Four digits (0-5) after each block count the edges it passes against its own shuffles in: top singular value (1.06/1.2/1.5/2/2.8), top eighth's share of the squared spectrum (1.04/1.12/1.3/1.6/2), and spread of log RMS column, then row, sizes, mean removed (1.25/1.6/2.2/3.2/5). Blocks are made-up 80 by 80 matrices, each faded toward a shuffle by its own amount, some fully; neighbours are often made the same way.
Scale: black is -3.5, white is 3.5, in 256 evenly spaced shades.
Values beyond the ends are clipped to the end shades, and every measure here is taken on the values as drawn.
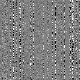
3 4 4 0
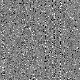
2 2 3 0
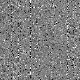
2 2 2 0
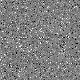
3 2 1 1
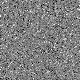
1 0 0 0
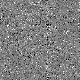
2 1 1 0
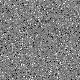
0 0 0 0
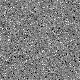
0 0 0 0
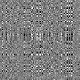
5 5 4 3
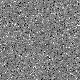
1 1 0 0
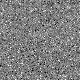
0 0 0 0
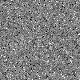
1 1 0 0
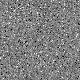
0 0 0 0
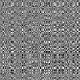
5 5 4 4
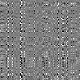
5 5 4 3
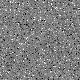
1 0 0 0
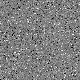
2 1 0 0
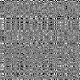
5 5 3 4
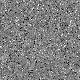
1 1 0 0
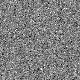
0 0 0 0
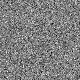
0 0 0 0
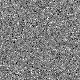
0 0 0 1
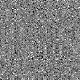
4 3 2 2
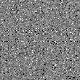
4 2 1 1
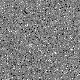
2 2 0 0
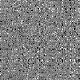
4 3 2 2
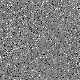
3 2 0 0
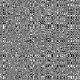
5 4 3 3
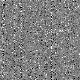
2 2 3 0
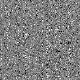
1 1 3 0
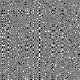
5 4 2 2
